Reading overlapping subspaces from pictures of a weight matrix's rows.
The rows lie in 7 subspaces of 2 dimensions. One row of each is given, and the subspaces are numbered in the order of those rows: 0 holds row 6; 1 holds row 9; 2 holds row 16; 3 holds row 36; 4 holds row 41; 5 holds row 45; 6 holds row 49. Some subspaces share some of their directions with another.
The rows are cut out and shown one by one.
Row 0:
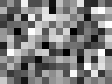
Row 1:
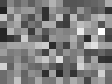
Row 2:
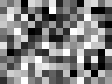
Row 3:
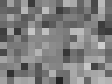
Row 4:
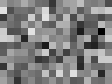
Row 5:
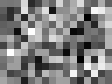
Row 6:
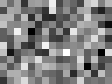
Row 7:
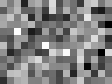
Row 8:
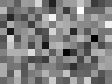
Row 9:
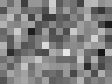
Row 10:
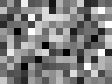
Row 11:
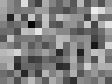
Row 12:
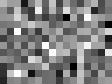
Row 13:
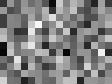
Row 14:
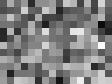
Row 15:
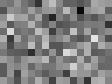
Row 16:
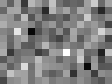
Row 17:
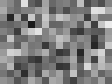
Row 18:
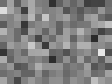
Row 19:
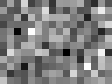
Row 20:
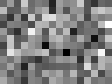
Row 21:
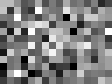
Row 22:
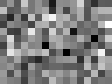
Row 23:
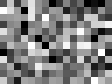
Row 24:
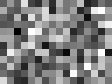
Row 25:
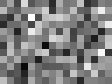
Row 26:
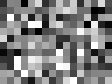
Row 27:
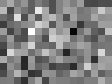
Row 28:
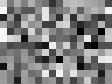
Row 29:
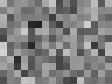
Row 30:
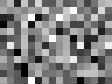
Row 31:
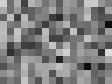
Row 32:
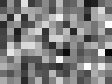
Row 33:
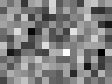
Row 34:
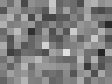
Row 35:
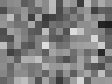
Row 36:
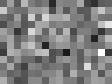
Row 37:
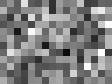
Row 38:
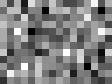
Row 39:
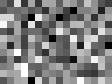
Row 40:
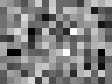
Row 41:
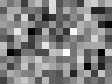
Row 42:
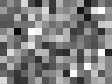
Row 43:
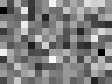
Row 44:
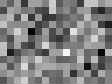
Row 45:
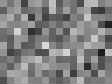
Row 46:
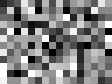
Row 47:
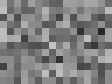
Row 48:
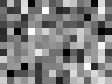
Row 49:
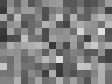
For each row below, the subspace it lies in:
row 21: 5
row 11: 0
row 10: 4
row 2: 3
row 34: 1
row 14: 2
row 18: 3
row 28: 6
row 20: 1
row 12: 5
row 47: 6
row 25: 4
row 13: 0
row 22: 1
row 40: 4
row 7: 5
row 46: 5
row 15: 1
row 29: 0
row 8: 1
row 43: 3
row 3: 2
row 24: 1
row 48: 2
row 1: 6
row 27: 5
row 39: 4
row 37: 0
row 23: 3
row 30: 4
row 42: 1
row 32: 6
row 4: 6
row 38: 2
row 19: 2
